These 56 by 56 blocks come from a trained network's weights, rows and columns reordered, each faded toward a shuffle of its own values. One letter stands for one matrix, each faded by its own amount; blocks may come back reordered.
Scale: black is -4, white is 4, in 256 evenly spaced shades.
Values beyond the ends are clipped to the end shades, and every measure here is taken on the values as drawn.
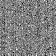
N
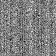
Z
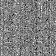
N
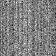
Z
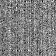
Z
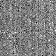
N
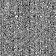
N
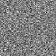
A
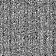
Z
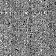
N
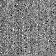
N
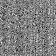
N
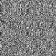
A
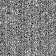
N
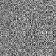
A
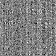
Z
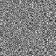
A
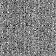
N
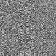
A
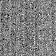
N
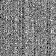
Z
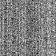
Z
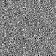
A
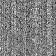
Z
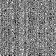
Z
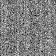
N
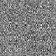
A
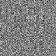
A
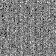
N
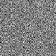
A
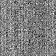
Z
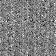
N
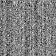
Z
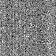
N
